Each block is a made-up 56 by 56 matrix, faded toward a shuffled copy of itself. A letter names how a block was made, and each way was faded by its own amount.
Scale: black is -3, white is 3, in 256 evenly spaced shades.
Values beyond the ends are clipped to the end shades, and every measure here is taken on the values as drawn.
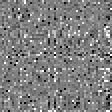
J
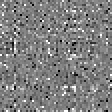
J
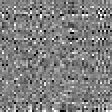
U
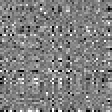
U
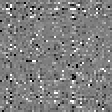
J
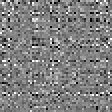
U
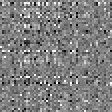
U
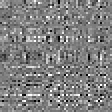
U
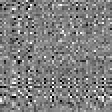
U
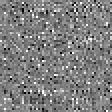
J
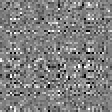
U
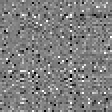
J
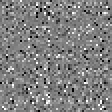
J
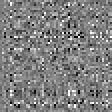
U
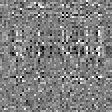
U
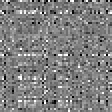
U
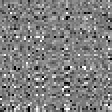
U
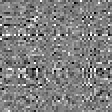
U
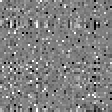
J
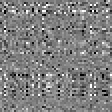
U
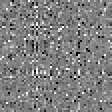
J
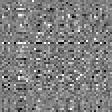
U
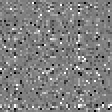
J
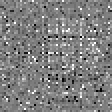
J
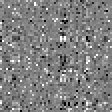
J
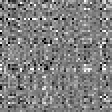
U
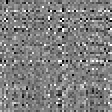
U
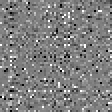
J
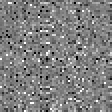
J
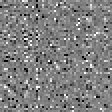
J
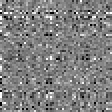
U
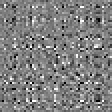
U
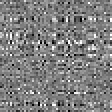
U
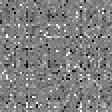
J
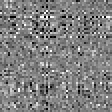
U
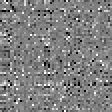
J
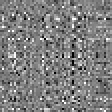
U
